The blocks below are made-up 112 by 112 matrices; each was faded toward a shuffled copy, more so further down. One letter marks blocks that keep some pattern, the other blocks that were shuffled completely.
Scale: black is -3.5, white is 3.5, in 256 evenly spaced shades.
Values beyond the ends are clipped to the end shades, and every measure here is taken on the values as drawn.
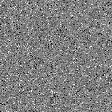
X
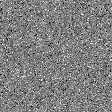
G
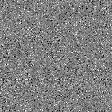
X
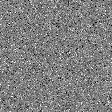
G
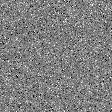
G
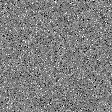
G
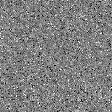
X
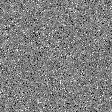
G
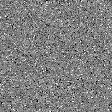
X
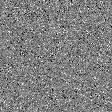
G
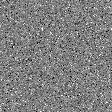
G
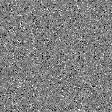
X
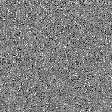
X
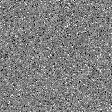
X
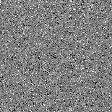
X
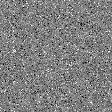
X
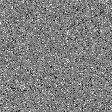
X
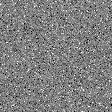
G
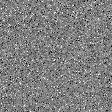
X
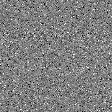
X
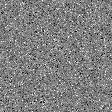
G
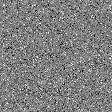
G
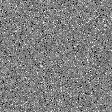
X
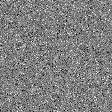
G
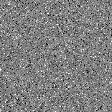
X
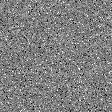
G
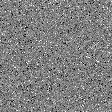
G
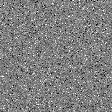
X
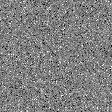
X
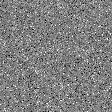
G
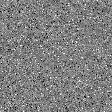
X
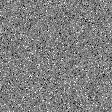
G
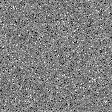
G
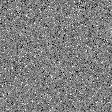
G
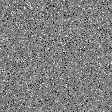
X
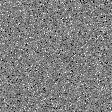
G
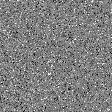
X
